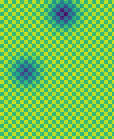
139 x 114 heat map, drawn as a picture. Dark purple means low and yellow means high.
Odd rows or columns: none. Ninth with the lowest average: top middle. Dips: two.
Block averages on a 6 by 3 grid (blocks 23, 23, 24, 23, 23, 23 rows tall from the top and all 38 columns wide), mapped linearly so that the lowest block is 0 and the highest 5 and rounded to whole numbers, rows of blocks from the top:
5 0 5
5 4 5
3 5 5
2 5 5
5 5 5
5 5 5
